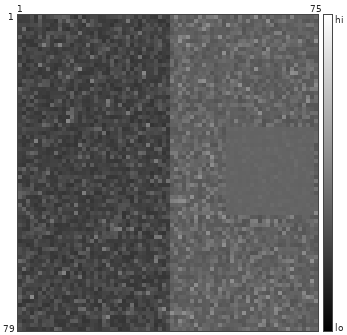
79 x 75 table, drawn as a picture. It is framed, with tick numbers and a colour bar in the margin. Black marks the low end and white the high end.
Seam: vertical, 50% of the way across, the right part higher. Calmest part: middle right. Odd patch: calmer, in the middle right.
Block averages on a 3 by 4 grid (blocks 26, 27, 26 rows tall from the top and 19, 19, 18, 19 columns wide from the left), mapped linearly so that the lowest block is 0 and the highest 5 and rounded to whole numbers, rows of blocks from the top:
0055 | 0055 | 0055
